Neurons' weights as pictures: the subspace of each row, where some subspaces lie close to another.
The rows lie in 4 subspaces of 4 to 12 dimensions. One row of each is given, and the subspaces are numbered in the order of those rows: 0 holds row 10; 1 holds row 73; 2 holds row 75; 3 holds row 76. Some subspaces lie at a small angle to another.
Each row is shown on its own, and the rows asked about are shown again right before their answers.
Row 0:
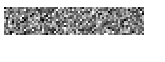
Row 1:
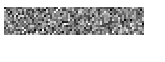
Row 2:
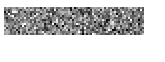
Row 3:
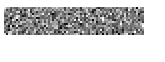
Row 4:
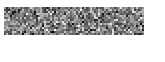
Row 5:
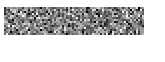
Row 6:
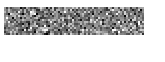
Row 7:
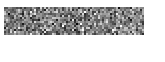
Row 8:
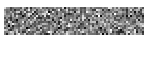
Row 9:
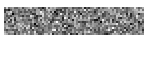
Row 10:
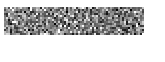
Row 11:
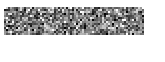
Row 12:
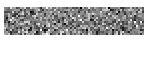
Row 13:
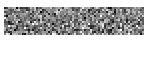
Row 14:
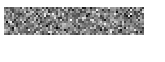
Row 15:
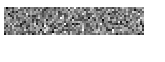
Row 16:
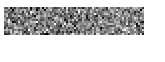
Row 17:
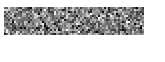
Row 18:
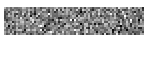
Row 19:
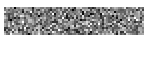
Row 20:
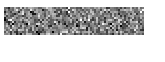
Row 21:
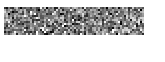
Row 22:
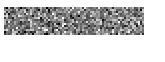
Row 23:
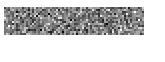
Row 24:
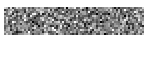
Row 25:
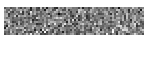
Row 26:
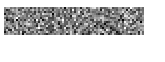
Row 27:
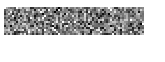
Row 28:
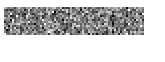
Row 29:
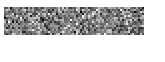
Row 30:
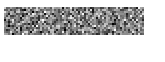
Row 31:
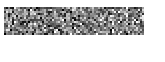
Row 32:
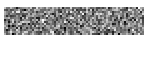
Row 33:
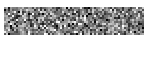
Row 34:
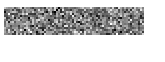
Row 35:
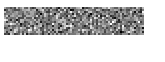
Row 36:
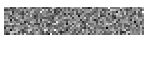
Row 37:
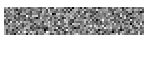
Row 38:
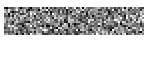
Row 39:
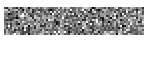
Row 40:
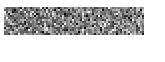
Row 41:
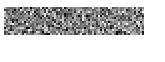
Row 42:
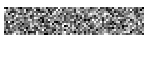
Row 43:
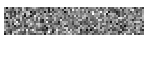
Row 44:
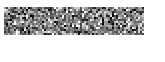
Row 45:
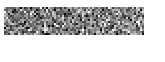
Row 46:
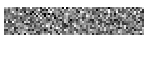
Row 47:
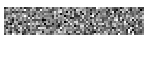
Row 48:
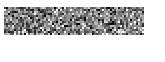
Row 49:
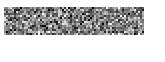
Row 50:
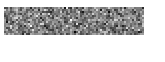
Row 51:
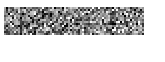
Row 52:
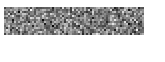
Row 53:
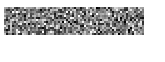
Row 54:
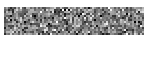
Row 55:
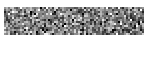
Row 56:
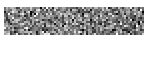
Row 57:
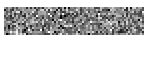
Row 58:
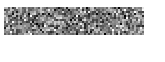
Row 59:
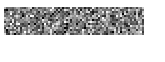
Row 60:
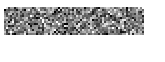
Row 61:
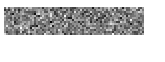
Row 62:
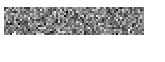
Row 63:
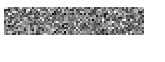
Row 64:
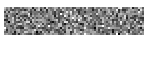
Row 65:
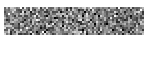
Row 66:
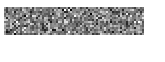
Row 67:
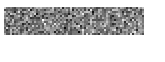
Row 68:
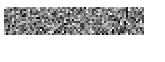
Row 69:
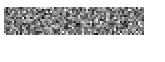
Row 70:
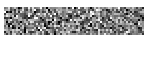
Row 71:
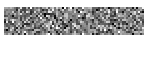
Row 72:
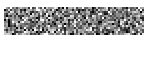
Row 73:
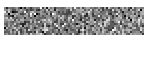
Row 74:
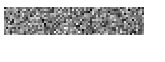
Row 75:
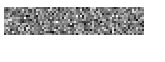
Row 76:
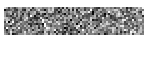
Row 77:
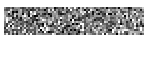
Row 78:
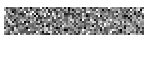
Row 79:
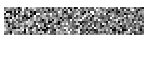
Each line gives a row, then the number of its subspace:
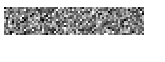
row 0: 0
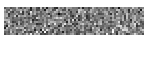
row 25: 0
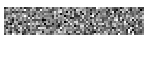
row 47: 0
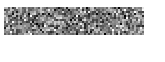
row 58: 0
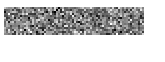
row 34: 0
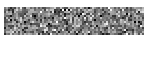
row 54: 2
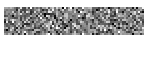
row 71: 1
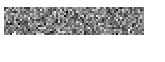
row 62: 0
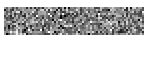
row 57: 0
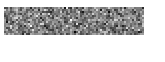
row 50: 1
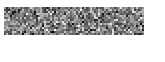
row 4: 2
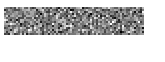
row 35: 2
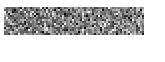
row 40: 1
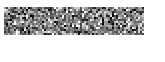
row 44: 2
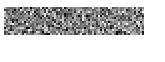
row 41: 1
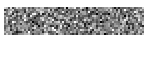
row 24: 0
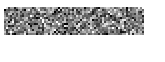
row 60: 3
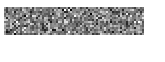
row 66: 2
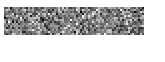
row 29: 0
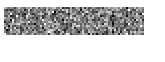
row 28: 2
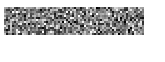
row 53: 0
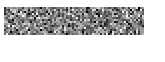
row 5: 1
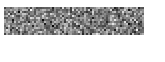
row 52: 3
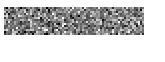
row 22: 2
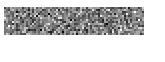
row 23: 0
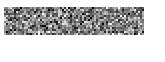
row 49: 2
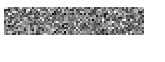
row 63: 1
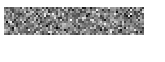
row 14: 1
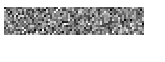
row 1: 0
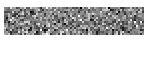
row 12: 2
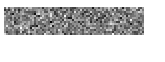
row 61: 2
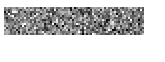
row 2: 1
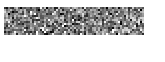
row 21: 3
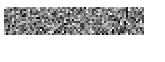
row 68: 3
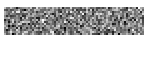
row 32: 0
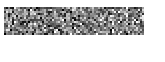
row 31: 2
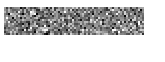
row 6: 2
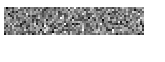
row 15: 2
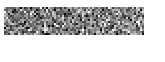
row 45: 1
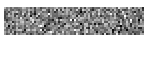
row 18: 0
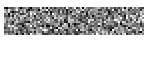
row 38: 1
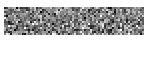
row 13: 0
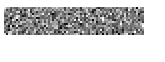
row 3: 1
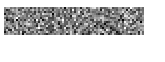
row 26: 1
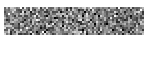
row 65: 0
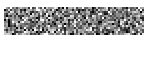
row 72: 0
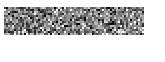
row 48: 3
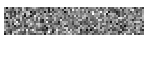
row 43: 2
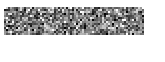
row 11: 1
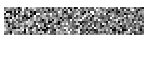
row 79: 2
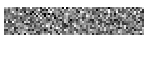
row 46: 1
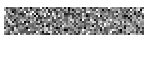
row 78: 1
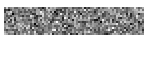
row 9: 2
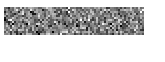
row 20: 2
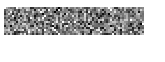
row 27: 0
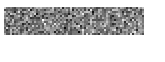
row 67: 3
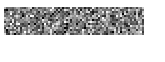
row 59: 2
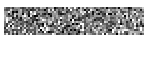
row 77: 3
